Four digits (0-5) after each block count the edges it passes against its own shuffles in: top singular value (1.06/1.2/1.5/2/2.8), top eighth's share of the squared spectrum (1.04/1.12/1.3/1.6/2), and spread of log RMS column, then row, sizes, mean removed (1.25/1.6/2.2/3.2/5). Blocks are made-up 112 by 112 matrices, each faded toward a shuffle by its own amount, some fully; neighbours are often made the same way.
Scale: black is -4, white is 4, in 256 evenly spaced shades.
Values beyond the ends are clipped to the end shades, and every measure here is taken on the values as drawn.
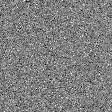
0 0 0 0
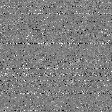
2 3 0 3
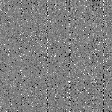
4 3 2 0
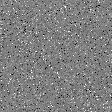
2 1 0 0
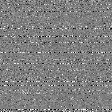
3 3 0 4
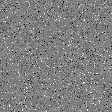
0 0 0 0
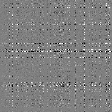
3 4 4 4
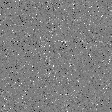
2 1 0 0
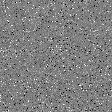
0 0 0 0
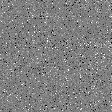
1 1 1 1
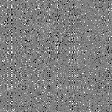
5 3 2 2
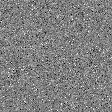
0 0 0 0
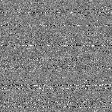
2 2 0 4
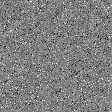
0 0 0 0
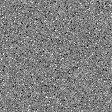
0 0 0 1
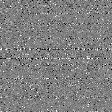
4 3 1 3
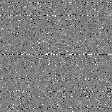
4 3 0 3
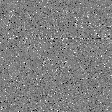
2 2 0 1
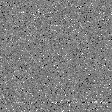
2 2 0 1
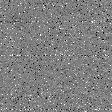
3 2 0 1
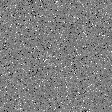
1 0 0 0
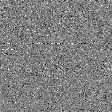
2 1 0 2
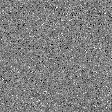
0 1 0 2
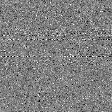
2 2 0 3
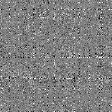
2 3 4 3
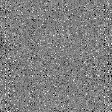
2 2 3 2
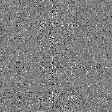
2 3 3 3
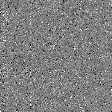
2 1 2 0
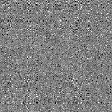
4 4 2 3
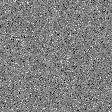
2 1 0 0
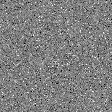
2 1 0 0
